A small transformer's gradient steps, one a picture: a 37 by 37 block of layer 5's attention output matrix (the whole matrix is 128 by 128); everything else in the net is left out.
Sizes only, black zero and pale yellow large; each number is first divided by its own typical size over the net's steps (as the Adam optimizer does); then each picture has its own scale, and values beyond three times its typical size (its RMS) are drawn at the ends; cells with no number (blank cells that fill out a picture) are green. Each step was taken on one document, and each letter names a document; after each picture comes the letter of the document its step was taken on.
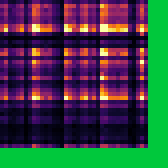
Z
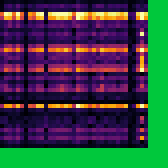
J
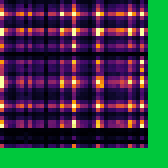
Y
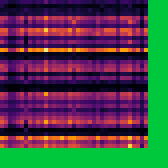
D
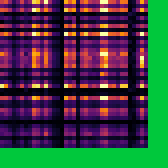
Z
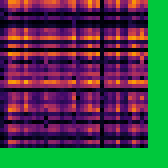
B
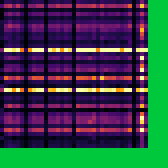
J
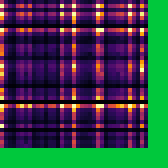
Y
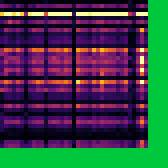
J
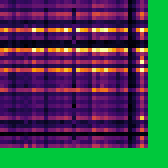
J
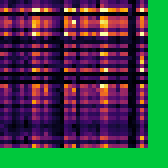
Z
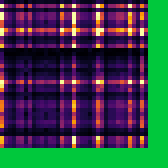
Y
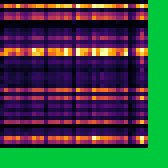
J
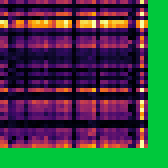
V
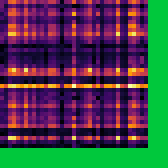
B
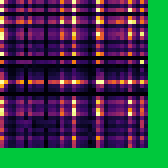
Y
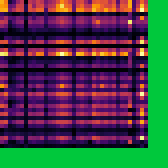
V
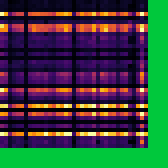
V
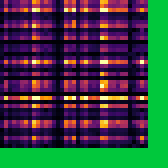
Z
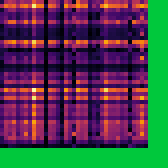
B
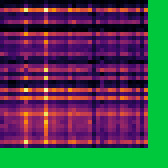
D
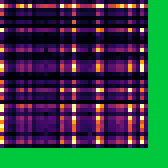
Y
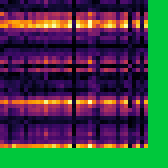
D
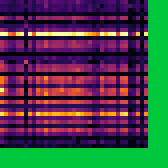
D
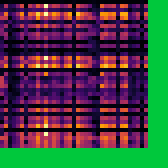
D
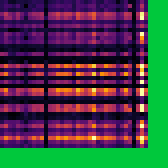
J
